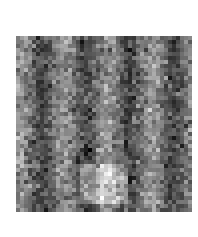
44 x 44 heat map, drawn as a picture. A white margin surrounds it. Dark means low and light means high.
Stripes: upright, repeating 4 times. Ninth with the highest average: bottom middle. Slope: none. Odd patch: higher, in the bottom middle.
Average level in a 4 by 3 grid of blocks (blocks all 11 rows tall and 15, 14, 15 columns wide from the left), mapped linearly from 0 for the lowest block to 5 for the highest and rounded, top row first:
201
201
211
151
